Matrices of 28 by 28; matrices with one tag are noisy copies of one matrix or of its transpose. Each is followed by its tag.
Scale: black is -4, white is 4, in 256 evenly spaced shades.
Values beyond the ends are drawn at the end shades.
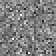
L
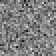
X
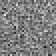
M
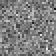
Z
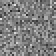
M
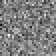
X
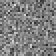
M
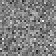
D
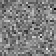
Z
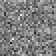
L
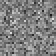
L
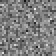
X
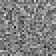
M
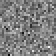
Z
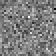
Z
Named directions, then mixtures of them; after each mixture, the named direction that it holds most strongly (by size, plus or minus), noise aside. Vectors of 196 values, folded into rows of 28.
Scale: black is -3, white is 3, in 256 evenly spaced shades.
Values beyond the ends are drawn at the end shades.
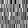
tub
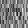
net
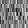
net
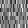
tub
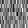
net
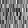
net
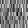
net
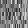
net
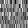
tub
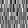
tub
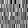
tub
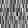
net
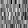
tub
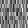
net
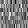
tub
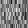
net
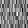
net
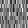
tub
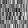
net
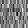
net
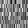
tub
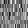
tub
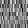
tub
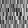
net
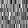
tub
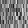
net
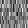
tub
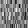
tub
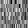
tub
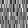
tub
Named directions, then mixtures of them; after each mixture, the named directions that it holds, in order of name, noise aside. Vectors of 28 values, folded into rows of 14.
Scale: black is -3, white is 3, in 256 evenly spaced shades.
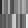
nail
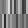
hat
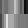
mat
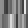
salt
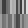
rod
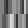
salt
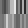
mat, rod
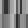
rod, salt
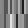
hat, salt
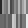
nail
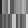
nail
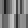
rod, salt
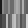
mat, nail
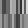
rod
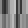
rod, salt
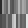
nail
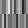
hat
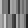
hat, nail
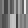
nail, salt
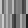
hat, nail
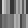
nail, rod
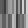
nail, rod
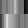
mat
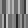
hat, rod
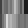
mat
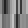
rod, salt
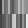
nail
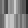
mat, salt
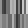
rod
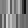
hat, mat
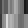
mat
